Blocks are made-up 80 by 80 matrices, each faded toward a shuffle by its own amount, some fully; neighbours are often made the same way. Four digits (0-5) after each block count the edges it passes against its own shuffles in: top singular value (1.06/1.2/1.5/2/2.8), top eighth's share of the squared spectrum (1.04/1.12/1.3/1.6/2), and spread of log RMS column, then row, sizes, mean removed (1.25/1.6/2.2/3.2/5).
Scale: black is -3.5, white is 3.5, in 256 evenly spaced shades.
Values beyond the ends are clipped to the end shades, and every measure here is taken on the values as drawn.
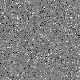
3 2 1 1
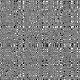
5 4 3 3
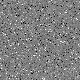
0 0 0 0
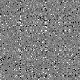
4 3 2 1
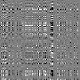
5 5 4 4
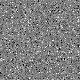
3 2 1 1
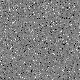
2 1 0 0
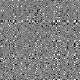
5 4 3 3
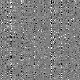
4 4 3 2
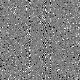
3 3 2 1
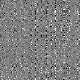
4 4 3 2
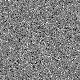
0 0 0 0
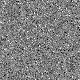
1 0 0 0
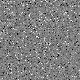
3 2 0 0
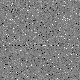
2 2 0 0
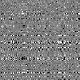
4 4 2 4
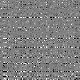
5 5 2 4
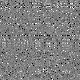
4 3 1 2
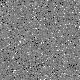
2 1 0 0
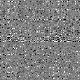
4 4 2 3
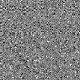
4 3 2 2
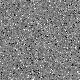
1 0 0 0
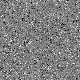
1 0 0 0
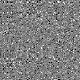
4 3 2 2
